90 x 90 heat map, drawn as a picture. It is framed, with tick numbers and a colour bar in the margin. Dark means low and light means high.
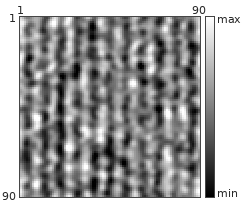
Stripes: upright, repeating 11 times. Histogram: bell-shaped. Average level on the scale: 50%. Slope: none.
